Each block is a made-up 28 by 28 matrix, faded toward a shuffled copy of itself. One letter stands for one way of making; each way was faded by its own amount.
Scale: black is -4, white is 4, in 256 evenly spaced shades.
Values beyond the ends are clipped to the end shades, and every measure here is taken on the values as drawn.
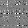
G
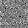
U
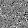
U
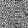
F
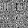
F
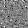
U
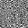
F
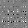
G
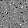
U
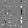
G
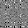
G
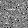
U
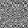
F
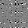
G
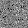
U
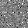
U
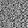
F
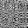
F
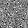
U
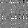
G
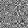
F
